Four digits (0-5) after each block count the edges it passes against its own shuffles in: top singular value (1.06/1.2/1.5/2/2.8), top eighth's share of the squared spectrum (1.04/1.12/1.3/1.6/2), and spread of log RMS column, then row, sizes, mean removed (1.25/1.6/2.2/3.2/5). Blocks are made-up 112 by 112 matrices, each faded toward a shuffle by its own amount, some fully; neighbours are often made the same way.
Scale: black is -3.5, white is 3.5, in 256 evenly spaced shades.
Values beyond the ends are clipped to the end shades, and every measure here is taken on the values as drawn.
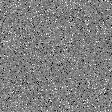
0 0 0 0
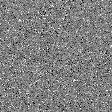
0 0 0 1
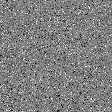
0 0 0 1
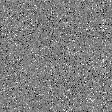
1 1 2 0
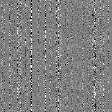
3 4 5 0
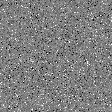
0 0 1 0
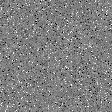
0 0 0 0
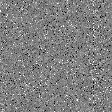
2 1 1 0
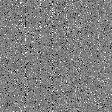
2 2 2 0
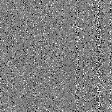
2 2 3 0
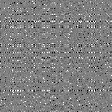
5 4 2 3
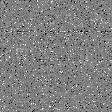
3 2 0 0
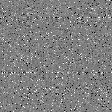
4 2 0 2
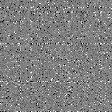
4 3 2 2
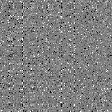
4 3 2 2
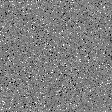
1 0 0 0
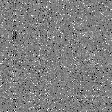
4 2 1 1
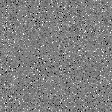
3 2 1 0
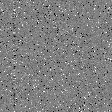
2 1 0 0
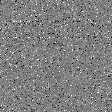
3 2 0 1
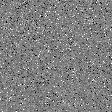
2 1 0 0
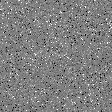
0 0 0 0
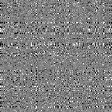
5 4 3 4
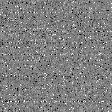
4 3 1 2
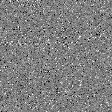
3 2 0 1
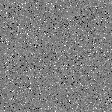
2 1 0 0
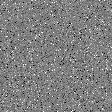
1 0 0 0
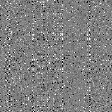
4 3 3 2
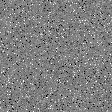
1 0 0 0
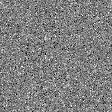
1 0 1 0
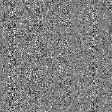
1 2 4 0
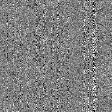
2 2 4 0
